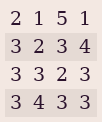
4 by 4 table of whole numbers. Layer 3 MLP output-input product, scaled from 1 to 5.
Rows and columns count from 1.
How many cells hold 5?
1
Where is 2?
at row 1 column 1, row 2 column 2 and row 3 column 3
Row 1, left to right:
2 1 5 1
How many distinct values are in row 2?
3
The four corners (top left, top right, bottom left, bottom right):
2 1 3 3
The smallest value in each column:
2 1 2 1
